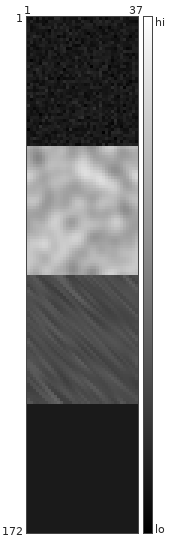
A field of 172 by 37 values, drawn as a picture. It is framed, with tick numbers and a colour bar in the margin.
The table splits into 4 rows of 1 panel. Panel 1,1: very low, fine-grained, faint in contrast. Panel 2,1: high, blotchy. Panel 3,1: low, slanting down to the right, faint in contrast. Panel 4,1: very low, flat.
